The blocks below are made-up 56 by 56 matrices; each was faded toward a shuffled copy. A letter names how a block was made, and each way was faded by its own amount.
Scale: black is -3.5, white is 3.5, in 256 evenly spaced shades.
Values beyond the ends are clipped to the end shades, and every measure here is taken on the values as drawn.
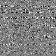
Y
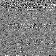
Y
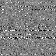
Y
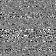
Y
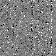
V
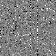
V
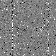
V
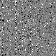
V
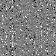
V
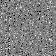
V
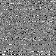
Y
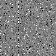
V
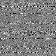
Y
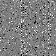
V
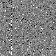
V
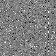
V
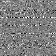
Y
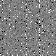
V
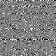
Y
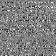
Y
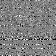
Y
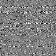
Y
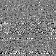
Y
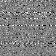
Y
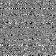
Y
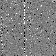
V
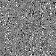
V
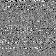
Y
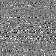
Y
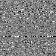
Y
